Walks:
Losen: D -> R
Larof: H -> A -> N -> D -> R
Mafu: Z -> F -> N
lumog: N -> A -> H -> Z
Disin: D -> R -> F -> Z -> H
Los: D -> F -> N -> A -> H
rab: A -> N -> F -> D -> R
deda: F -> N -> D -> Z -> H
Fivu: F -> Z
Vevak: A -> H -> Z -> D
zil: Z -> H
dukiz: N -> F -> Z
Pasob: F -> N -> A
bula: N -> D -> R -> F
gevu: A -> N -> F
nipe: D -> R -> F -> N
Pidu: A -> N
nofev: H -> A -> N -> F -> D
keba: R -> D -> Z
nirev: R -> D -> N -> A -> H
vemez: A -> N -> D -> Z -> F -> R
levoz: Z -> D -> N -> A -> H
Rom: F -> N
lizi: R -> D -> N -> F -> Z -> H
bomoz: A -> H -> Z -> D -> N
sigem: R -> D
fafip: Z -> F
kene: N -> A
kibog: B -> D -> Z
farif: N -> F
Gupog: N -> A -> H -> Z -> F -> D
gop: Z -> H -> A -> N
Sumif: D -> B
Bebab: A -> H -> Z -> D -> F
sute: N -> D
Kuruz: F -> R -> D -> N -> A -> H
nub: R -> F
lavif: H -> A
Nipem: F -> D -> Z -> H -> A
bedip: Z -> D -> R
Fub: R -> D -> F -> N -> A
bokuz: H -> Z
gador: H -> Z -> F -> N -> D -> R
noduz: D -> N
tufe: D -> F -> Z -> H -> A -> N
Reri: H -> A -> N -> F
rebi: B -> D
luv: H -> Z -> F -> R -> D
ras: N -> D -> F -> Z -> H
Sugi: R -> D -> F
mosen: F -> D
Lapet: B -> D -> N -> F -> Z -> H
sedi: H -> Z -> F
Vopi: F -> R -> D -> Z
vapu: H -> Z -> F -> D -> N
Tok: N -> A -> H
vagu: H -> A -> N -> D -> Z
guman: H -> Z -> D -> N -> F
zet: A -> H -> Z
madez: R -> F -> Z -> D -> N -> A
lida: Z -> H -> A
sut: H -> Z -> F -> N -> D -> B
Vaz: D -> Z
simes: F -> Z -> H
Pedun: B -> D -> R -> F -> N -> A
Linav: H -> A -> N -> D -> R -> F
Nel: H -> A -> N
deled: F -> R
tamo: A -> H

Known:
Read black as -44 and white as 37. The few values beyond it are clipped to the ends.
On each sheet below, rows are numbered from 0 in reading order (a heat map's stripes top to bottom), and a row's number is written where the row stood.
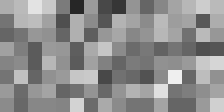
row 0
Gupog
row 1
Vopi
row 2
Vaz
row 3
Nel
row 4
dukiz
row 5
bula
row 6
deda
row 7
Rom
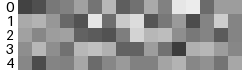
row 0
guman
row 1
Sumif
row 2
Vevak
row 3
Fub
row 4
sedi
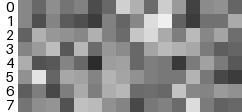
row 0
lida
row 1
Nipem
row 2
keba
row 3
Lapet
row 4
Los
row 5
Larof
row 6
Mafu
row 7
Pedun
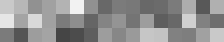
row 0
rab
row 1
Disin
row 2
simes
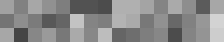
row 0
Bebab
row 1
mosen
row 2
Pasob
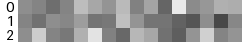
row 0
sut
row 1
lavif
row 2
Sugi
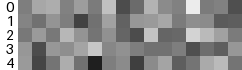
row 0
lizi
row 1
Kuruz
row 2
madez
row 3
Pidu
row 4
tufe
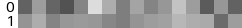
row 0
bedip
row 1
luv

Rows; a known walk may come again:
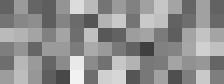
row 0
bedip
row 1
zil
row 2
ras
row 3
farif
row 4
sigem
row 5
Sumif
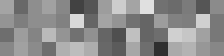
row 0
zet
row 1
noduz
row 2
madez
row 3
Fub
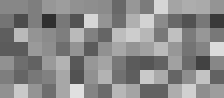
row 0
vapu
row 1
levoz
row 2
keba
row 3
Fivu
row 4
Reri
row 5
gop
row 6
Sugi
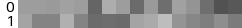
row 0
vagu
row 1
bomoz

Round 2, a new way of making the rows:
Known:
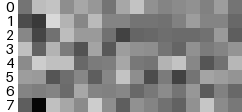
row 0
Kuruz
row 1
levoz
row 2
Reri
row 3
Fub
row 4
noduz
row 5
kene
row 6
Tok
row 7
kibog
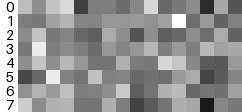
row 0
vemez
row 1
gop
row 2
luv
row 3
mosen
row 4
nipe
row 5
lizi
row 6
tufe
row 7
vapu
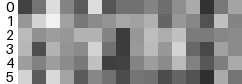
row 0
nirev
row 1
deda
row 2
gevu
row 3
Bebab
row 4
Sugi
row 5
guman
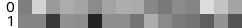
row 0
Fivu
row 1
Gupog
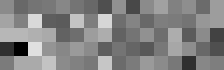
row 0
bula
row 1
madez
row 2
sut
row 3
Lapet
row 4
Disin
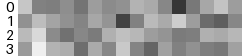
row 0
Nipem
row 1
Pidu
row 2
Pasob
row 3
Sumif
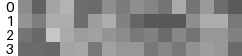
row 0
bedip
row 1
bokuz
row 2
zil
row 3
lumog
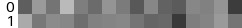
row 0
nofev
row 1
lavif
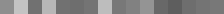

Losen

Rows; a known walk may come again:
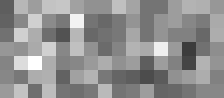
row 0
Vopi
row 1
keba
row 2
sigem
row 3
bomoz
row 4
deda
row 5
bokuz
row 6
Losen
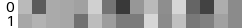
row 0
Bebab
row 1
Vevak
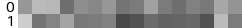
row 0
simes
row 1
sedi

